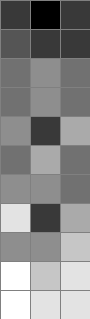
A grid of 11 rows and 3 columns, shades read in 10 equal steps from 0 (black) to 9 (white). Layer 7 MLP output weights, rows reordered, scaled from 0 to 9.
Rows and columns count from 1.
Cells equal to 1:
0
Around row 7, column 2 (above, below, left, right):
6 2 5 4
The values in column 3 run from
2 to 8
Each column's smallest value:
2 0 2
